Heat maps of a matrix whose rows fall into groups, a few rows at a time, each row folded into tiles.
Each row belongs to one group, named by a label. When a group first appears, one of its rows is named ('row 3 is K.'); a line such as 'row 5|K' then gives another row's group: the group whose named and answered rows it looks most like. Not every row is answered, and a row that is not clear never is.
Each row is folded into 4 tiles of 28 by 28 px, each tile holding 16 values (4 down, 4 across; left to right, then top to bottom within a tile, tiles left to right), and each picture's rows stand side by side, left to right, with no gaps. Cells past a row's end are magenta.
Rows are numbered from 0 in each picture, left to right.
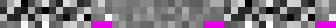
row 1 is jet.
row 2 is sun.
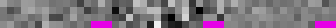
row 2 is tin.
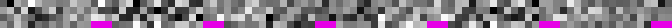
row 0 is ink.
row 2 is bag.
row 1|sun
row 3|sun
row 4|sun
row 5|tin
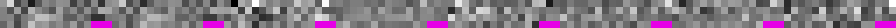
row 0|tin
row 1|tin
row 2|ink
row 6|ink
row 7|jet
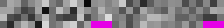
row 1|tin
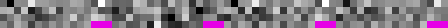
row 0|ink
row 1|jet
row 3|ink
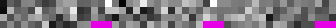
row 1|ink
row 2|bag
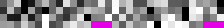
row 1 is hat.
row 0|sun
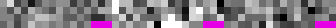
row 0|tin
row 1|hat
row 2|jet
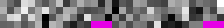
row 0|bag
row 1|jet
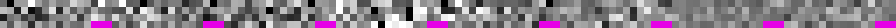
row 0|ink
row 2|sun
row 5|hat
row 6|jet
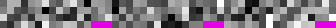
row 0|sun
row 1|jet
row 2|sun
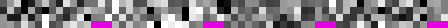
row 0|sun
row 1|hat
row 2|jet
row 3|sun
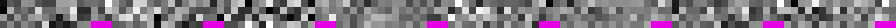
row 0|jet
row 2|sun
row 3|tin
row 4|tin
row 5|ink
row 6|jet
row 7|ink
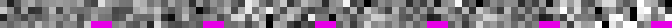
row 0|ink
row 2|bag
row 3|tin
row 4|tin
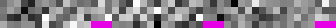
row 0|sun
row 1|bag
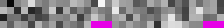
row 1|hat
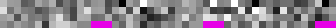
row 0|hat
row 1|ink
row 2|tin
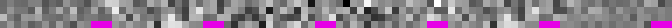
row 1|hat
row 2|sun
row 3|ink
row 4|hat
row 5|tin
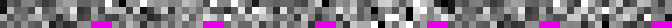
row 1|ink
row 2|tin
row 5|bag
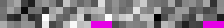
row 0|sun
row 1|bag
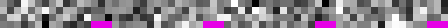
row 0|bag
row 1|sun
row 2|tin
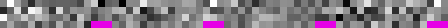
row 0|tin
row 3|ink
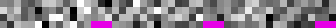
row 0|hat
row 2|bag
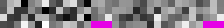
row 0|sun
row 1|sun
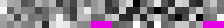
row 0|hat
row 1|sun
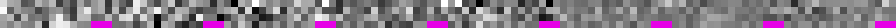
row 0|hat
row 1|bag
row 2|ink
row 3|jet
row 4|tin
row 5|jet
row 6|tin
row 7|ink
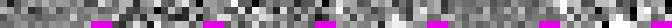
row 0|ink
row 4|jet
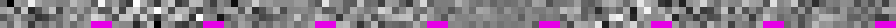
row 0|ink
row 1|bag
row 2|ink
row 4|tin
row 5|hat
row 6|ink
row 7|tin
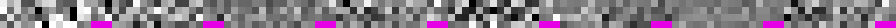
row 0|hat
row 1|bag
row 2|jet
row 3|ink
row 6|bag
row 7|ink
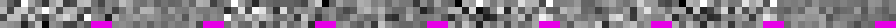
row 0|bag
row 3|jet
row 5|hat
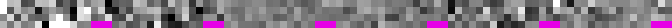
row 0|hat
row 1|jet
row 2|jet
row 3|jet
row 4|jet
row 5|ink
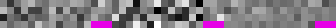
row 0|ink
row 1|sun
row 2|tin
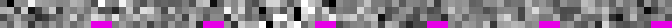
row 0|ink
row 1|tin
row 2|hat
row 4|hat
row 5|jet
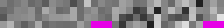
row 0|bag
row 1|sun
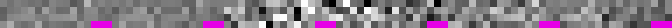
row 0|bag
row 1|bag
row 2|hat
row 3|tin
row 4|bag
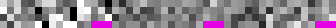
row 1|ink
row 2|sun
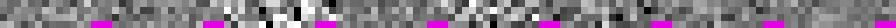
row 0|bag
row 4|bag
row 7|tin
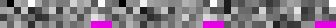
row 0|ink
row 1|ink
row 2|jet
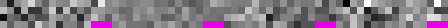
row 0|ink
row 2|bag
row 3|ink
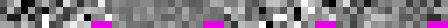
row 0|sun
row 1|jet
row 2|hat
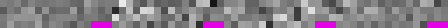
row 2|hat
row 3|tin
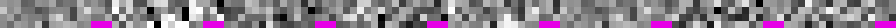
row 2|jet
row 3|bag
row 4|hat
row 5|hat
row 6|sun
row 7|bag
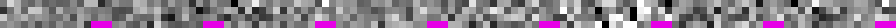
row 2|ink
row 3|hat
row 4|bag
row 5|hat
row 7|ink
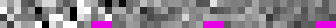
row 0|hat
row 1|ink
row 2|bag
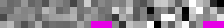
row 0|bag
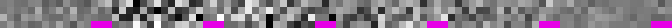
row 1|sun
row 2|bag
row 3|sun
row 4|ink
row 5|tin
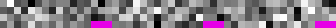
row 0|tin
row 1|bag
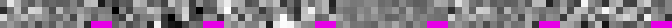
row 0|tin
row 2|hat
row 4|tin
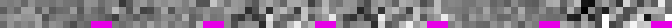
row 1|ink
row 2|sun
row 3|sun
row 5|sun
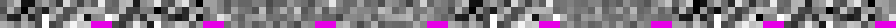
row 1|sun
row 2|jet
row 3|bag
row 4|sun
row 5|jet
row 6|sun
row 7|sun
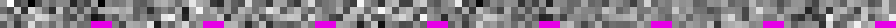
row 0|tin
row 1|hat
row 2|bag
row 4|tin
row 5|bag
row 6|hat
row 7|sun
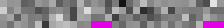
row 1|ink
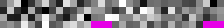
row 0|sun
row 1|tin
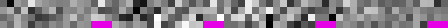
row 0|ink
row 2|bag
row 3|tin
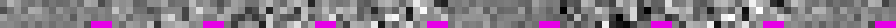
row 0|tin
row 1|hat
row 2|sun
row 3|hat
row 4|bag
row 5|jet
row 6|hat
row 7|tin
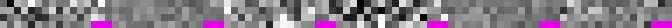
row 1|jet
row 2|hat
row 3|sun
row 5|tin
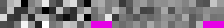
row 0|sun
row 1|ink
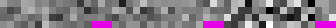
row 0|jet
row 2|sun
